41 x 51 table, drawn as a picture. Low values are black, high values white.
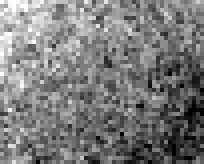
The ninth with the highest average is the top left. The ninth with the lowest average is the bottom right. Values rise toward the top left. There are no regular stripes. The histogram is bell-shaped.
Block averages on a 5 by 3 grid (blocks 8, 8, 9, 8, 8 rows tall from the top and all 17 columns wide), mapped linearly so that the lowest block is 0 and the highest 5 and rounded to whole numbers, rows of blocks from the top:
5 4 3 | 4 3 2 | 4 2 1 | 3 2 1 | 2 1 0
